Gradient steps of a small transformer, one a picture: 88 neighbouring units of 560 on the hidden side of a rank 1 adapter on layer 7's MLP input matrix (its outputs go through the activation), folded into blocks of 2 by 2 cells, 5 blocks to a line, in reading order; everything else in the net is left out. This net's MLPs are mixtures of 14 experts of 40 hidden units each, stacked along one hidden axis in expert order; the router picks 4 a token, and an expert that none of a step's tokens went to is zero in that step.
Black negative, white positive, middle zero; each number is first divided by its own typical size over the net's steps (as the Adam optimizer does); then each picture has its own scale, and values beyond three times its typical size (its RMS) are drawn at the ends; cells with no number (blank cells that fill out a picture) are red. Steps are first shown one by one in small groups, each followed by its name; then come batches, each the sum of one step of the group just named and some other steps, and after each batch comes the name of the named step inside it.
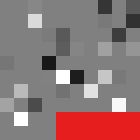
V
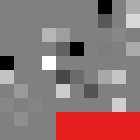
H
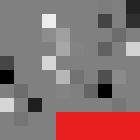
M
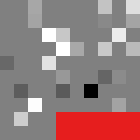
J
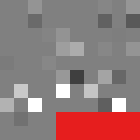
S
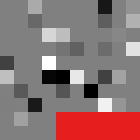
H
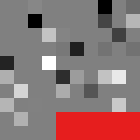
H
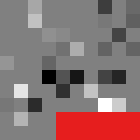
V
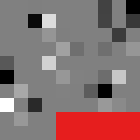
M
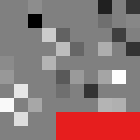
J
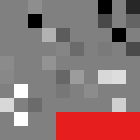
V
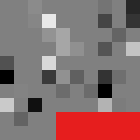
M
